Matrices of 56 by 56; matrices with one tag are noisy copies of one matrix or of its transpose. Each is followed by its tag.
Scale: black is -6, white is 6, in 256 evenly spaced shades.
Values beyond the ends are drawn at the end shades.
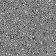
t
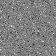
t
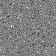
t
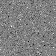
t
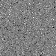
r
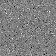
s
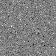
t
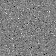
s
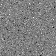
r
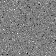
r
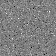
s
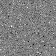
t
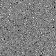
r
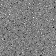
r
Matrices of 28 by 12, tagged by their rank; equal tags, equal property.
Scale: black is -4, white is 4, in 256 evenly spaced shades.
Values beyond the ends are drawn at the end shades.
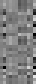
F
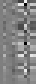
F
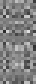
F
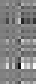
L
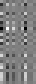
L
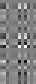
L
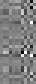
F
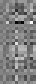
F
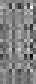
F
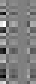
L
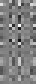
F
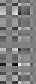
L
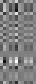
L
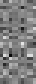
F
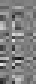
F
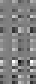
L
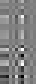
L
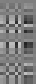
L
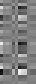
L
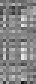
F
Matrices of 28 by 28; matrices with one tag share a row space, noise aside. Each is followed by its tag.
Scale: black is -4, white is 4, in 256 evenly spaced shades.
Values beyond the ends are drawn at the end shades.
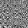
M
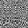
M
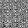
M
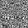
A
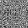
M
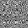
M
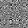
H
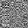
A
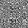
H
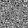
A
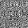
H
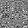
A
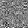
A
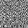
M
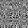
H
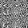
M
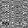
A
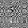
H
